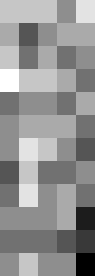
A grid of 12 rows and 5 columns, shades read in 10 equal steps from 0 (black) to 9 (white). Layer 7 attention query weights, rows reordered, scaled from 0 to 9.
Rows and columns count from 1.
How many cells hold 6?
11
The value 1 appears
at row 10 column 5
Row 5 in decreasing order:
6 5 5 4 4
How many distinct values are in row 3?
4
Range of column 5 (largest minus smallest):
8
